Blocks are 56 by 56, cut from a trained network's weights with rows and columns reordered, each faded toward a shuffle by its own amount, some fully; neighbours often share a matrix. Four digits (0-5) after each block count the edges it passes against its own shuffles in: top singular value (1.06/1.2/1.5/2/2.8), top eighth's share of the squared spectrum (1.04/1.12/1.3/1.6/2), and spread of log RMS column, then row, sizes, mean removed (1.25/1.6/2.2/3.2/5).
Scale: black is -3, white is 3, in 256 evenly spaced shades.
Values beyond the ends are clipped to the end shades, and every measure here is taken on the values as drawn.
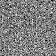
2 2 0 0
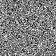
0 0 0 0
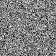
1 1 0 0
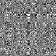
4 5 2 3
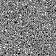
1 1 0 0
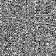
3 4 2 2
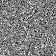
0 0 0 0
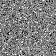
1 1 0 0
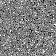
0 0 0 0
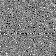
2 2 0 1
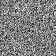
1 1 0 0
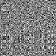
4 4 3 2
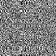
4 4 2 2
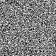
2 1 0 0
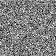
0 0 0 0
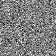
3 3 1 0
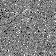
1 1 0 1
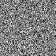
3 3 1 0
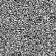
3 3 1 1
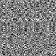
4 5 2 3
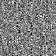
3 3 2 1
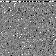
3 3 0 1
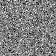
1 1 0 0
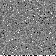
3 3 0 1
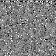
2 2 0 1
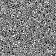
1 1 0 0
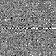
3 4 0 2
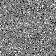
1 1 0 0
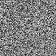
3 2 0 0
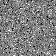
0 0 0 0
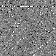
2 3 0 1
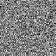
3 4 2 0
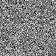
2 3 1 0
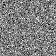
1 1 0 0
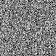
2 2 0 0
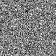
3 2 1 0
